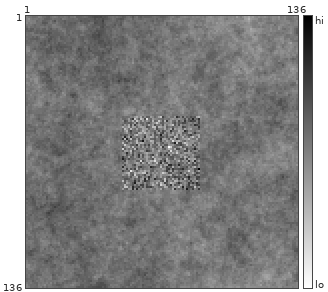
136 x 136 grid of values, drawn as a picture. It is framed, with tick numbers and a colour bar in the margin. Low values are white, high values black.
The distribution is heavy-tailed on both sides. The centre is the roughest part. An odd patch, rougher than its surroundings, sits in the centre.
